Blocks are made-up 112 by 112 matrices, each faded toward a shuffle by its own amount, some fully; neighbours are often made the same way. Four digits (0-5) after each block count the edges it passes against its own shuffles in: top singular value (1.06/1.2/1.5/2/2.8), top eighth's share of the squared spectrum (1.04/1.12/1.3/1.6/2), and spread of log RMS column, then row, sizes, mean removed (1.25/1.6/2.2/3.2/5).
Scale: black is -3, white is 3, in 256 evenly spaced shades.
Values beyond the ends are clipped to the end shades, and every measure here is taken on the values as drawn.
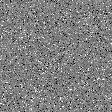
0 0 0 0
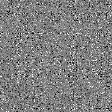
1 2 2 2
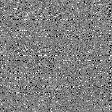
2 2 2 3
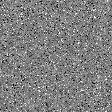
0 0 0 0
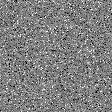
0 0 0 0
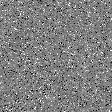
1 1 0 0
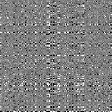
5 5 3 4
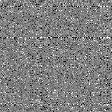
4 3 2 2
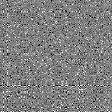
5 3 2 3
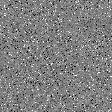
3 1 0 1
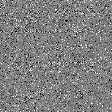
4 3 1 2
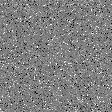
2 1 0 0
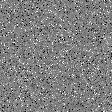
0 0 0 0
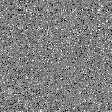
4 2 1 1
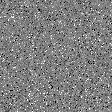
1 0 0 0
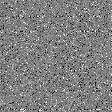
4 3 1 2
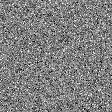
0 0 0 0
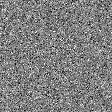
0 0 0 0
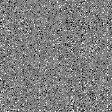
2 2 3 2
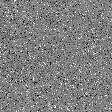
0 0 0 0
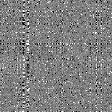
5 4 3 2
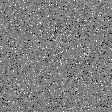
2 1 0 0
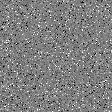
2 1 0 0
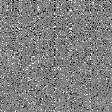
4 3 2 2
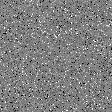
2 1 0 0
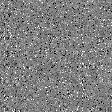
3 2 1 1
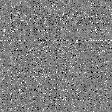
2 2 2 2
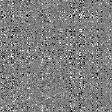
2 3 4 3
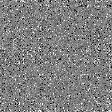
1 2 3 3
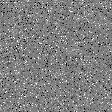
3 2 0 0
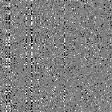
5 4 3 2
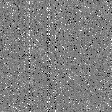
3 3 2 0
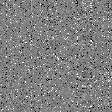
4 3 2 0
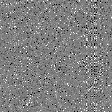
4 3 2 1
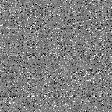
4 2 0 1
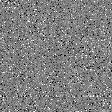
3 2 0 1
